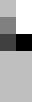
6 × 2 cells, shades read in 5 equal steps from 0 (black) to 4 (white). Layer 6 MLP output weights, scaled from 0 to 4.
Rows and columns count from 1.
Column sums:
15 17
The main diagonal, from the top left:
3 4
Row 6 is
3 3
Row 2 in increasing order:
2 4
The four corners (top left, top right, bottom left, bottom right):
3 4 3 3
